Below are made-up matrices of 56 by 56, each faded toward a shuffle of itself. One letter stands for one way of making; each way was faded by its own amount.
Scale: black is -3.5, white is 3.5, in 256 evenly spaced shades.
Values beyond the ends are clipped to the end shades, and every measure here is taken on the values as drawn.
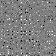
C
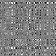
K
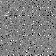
C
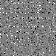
C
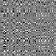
K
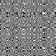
K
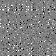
C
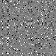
C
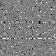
C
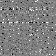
C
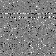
C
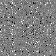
C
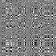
K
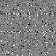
C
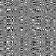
K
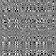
K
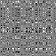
K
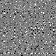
C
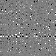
C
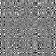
K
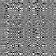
K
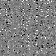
C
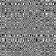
K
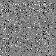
C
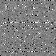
C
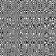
K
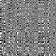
K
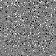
C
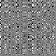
K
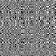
K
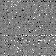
C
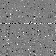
C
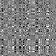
K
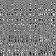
K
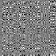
K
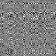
K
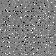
C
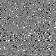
C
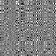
K
